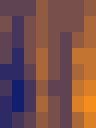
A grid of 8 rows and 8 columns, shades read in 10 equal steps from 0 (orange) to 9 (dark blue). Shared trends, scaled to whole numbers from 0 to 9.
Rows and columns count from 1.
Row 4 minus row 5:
-2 0 -1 0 0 0 -1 0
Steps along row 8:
down down down up up down down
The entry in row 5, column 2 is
8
